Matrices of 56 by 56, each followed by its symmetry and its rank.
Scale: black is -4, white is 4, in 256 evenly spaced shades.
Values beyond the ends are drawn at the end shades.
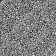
symmetric, full rank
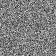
neither, full rank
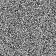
neither, full rank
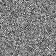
symmetric, full rank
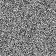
neither, full rank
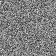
neither, full rank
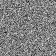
neither, full rank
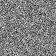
neither, full rank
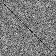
symmetric, full rank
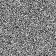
neither, full rank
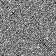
symmetric, full rank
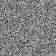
neither, full rank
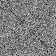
symmetric, full rank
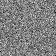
neither, full rank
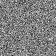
neither, full rank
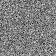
symmetric, full rank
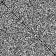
symmetric, full rank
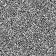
symmetric, full rank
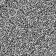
symmetric, full rank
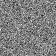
neither, full rank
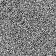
symmetric, full rank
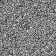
symmetric, full rank
